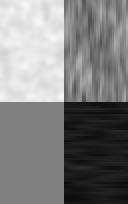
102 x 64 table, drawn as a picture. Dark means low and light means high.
The table splits into 2 rows of 2 panels. Panel 1,1: very high, blotchy, faint in contrast. Panel 1,2: middling, streaked downward. Panel 2,1: middling, flat. Panel 2,2: very low, streaked across, faint in contrast.
